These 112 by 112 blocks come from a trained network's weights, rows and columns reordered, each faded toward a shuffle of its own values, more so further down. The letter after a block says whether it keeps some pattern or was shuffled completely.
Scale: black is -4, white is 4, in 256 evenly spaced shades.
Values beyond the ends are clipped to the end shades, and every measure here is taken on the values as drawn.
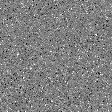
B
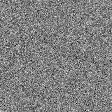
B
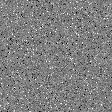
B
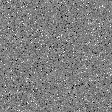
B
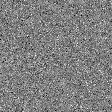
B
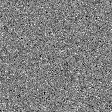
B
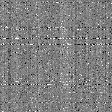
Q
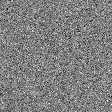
B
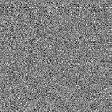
Q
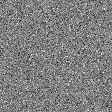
B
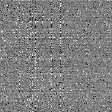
Q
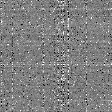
Q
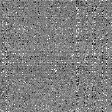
Q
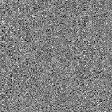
Q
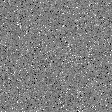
B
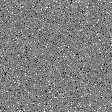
B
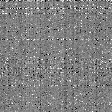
Q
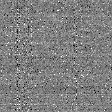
Q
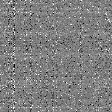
Q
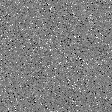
B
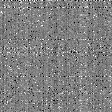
Q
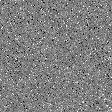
B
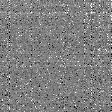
Q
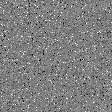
B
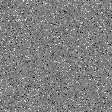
B
